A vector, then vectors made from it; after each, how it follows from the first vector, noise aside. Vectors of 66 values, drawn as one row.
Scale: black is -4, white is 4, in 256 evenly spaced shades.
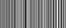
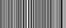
wrapped around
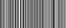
wrapped around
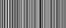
reversed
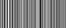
reversed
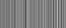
shrunk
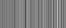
shrunk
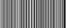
wrapped around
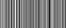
wrapped around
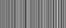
shrunk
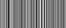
wrapped around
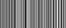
copied
